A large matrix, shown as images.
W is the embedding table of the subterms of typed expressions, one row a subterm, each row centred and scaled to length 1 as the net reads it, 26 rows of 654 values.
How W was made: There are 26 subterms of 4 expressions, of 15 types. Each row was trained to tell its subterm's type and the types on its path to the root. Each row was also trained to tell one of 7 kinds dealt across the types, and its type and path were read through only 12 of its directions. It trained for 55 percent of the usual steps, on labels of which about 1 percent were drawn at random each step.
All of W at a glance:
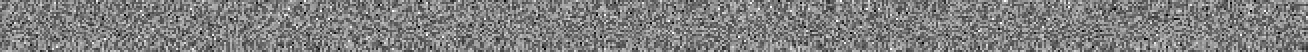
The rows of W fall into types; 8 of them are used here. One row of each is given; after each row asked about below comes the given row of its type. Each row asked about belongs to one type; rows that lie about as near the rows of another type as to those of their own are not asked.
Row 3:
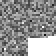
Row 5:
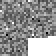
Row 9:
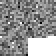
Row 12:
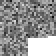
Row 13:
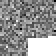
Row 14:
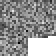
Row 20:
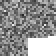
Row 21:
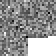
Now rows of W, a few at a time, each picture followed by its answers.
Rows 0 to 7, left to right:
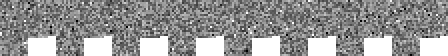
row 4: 5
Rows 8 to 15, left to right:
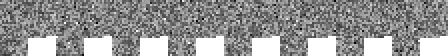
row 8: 13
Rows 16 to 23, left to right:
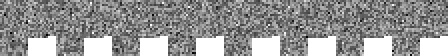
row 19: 5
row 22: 21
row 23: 21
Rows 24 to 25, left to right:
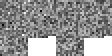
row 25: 5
